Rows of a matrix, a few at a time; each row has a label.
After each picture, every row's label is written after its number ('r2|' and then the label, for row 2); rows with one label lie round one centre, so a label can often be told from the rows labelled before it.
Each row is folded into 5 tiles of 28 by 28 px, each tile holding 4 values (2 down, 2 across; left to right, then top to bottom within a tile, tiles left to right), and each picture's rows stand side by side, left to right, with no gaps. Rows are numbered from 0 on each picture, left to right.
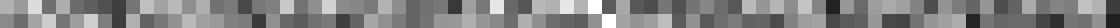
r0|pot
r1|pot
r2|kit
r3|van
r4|pot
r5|kit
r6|kit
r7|kit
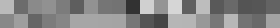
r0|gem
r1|pot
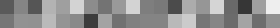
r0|van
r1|van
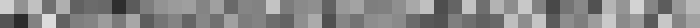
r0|pot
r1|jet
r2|jet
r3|kit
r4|van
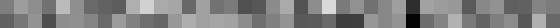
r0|jet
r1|pot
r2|kit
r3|jet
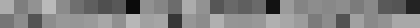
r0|gem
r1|gem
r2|gem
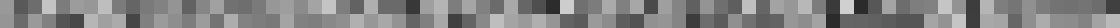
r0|kit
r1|jet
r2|gem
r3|gem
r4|kit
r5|kit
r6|kit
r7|gem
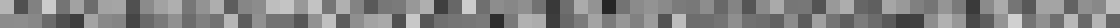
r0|kit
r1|jet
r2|pot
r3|kit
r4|jet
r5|jet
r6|kit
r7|jet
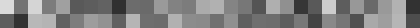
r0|pot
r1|jet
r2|kit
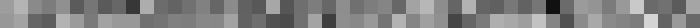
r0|gem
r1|jet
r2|jet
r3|gem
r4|jet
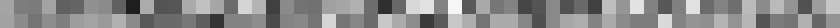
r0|gem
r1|kit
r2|van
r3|pot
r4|van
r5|van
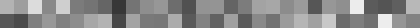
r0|pot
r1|jet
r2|van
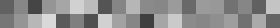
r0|van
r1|jet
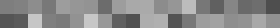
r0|jet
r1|gem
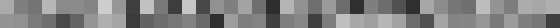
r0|kit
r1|kit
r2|gem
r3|jet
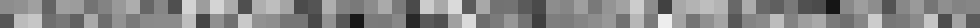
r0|jet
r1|van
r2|kit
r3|pot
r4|van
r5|gem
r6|jet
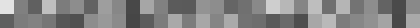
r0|kit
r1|jet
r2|pot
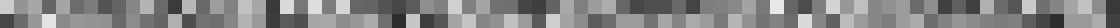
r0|pot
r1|kit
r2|pot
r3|pot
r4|gem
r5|van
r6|gem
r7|kit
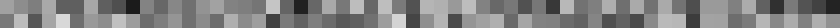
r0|gem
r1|jet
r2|kit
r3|gem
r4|kit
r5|gem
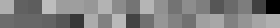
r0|kit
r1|gem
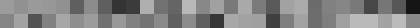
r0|gem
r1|kit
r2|gem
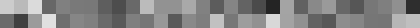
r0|pot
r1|gem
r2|gem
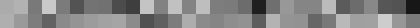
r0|gem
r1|pot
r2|gem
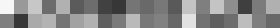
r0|pot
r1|van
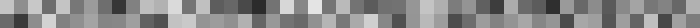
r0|pot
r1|pot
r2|pot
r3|gem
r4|jet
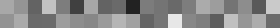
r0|gem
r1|jet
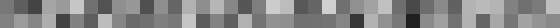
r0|van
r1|van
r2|kit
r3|van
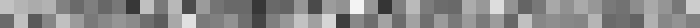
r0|gem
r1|pot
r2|van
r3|van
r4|jet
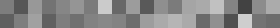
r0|jet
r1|van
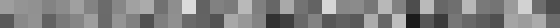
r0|jet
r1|kit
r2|kit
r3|kit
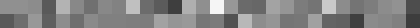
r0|jet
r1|van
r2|kit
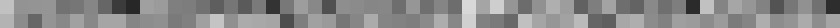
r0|gem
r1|gem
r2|jet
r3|van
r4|gem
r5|gem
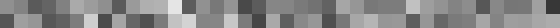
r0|jet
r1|pot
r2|jet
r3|gem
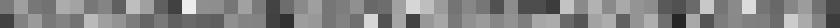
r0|jet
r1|kit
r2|jet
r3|gem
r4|pot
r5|kit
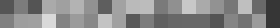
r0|van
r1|kit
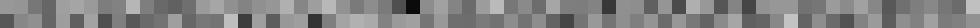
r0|jet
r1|jet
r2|gem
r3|jet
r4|jet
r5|jet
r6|jet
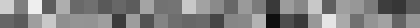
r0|pot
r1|kit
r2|pot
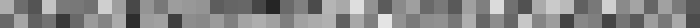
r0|kit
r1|gem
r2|van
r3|van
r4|kit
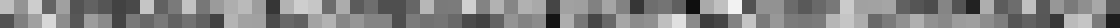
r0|pot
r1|kit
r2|pot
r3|kit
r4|gem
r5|pot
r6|gem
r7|kit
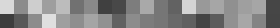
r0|pot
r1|kit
